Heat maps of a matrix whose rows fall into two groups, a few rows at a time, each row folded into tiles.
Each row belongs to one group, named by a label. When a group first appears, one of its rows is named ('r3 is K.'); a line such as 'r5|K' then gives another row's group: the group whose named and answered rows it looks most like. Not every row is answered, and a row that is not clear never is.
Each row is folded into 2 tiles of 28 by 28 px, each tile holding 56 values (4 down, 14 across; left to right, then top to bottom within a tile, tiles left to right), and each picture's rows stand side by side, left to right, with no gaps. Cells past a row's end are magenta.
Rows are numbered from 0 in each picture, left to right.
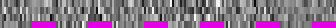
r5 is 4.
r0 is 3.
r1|3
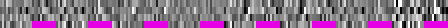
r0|3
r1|3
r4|4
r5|4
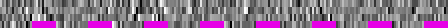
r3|4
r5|3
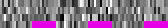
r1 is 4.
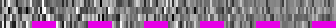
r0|3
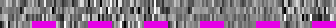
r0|4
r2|3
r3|4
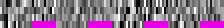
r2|4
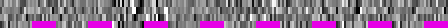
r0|4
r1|3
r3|4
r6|4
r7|4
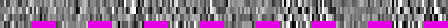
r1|4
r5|3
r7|3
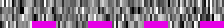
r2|3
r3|3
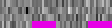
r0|3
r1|3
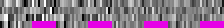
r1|4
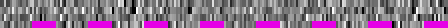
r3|4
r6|3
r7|4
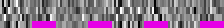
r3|3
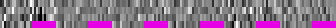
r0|3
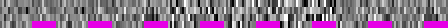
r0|3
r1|3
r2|3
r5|4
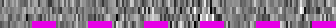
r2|3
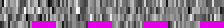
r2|4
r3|4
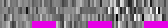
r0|3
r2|3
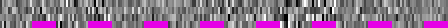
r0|3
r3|4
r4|3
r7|3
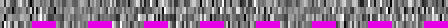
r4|3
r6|4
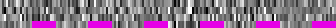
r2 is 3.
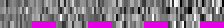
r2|3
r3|4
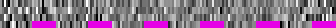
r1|3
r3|4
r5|4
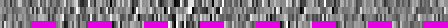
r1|4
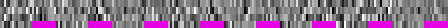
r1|3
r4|4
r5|4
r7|3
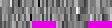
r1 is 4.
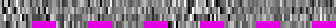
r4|3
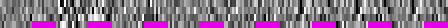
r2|3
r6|4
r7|4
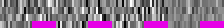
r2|3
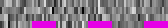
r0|4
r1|3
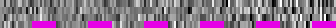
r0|3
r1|4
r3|4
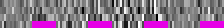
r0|3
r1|3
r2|3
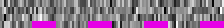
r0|3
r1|4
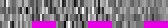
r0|3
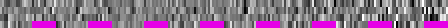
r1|4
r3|3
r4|4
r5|4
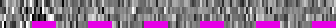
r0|3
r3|4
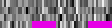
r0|3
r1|3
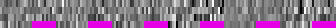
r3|4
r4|4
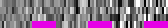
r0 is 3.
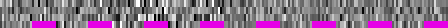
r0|3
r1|4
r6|3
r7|3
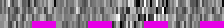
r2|4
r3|4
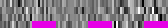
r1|3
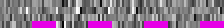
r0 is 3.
